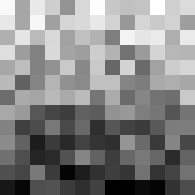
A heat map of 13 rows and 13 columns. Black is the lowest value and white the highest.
There are no regular stripes. There is an overall slope up to the top. The ninth with the lowest average is the bottom middle. On average the colour sits 50% of the way up the scale.
